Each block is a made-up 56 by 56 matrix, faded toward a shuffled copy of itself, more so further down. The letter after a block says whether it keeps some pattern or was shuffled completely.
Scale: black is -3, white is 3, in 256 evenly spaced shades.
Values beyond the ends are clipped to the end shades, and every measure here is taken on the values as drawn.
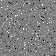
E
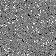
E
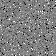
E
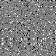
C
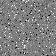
E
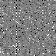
C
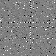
C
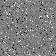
E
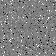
E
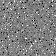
E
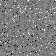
E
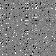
C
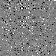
C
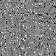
C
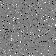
E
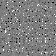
C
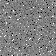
E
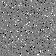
E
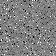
E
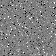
E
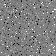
E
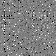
C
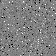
E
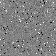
E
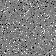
E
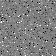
E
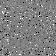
C
